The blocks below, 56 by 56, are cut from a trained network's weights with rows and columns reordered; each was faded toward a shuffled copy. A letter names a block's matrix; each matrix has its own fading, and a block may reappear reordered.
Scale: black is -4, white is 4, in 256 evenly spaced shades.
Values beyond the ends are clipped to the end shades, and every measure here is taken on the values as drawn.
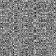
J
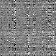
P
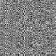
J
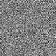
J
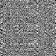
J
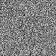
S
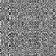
J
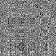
J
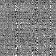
P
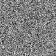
S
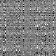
P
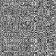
J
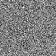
S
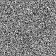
S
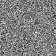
S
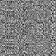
J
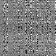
P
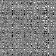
P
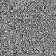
J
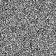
S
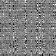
P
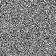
S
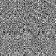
J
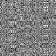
J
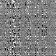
P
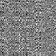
J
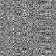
J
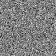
S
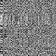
J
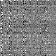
P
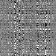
P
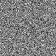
S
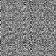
J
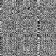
J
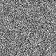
S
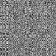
J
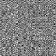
J
